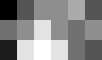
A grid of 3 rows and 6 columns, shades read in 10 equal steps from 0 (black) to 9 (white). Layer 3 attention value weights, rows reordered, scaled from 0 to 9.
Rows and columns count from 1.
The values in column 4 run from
5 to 8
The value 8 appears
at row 2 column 3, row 3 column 2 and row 3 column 4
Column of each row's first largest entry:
5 3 3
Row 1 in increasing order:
0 3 3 5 5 6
